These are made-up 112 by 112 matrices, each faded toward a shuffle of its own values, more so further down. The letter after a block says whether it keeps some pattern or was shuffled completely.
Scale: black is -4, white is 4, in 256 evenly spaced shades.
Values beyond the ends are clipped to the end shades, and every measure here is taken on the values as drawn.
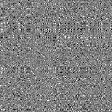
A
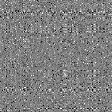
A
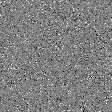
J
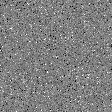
J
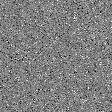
J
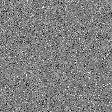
J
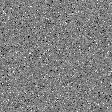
J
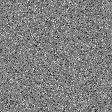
J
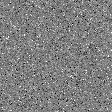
J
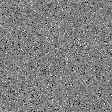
J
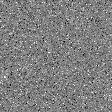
J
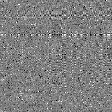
A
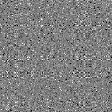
A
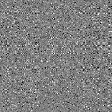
A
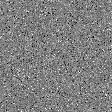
J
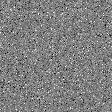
J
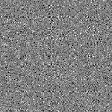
A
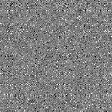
A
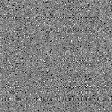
A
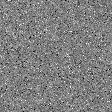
J
